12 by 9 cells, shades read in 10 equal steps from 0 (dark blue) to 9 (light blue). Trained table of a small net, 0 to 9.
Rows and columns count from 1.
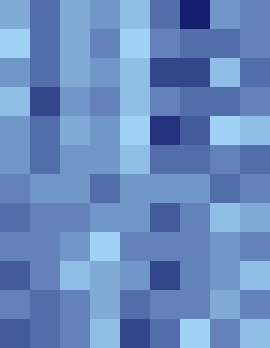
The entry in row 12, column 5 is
2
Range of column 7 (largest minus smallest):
9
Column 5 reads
8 9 8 8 9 8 6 6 5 6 4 2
